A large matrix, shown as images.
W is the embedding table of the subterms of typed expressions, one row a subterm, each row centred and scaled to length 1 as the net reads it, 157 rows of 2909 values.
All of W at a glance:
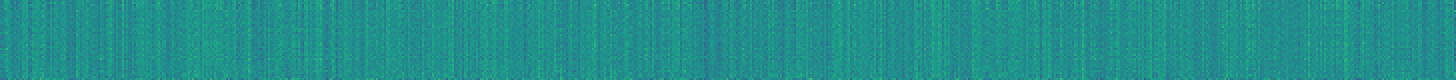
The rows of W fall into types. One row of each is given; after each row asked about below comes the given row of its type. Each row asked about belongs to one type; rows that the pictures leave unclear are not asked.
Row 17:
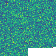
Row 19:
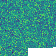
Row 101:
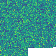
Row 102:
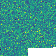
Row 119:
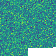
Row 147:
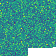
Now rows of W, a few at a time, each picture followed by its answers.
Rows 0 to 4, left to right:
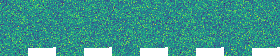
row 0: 17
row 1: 17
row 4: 102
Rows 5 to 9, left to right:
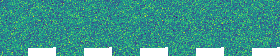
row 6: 17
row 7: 17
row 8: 119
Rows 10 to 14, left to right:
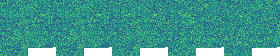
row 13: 119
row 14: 17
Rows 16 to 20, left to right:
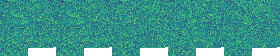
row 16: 17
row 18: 17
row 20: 19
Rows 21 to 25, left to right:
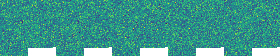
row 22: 147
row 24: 19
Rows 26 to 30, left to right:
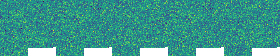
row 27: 101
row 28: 17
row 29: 101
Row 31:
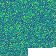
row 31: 147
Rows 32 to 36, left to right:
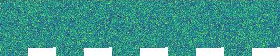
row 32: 19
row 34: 119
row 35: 101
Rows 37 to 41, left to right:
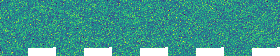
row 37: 147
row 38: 119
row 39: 17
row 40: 19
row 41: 102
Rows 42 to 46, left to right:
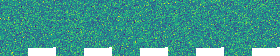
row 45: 101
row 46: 119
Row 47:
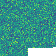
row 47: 19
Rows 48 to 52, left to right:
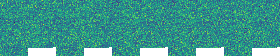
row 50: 17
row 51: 17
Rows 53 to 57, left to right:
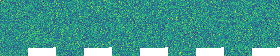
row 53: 102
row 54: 147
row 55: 101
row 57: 147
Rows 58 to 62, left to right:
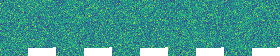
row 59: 17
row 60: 17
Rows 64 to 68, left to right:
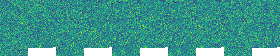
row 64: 19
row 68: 101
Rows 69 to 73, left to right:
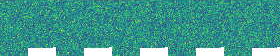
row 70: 147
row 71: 19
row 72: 147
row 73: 101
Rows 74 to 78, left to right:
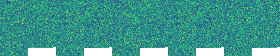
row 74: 17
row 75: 147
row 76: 17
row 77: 147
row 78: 17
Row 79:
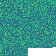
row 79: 19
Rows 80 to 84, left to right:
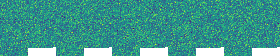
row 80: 102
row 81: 119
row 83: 147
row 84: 101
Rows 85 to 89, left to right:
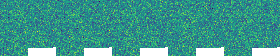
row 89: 101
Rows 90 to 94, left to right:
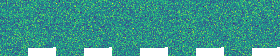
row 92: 19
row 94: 19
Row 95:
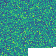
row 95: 17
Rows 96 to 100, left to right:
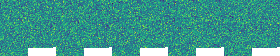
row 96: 101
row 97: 101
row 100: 119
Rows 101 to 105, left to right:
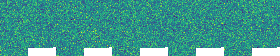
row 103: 19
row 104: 119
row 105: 19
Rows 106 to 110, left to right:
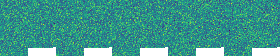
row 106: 101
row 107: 147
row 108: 101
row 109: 119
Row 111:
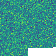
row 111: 119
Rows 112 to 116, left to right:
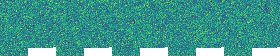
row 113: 101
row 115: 102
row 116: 101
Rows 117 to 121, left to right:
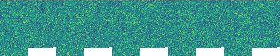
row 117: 101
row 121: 119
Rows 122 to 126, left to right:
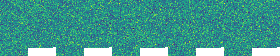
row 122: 19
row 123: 17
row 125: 147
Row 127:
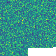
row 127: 17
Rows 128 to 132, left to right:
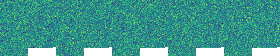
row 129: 19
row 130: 119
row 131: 101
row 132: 101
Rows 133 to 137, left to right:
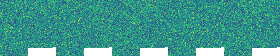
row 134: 17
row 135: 19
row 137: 19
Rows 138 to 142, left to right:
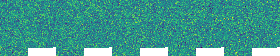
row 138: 19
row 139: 19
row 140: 101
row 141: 101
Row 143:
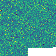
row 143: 19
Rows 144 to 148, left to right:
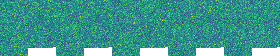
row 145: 147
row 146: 17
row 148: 102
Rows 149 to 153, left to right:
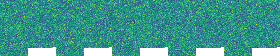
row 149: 147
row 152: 19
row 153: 101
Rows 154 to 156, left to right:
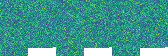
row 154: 19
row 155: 19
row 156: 147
